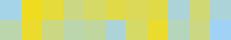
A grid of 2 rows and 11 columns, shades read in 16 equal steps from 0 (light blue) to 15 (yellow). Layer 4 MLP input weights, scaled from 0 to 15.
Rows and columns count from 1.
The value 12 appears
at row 1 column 6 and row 1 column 8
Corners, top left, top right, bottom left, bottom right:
1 2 5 0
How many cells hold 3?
0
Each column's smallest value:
1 14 8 5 6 2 10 12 2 8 0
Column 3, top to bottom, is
13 8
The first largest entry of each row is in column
2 2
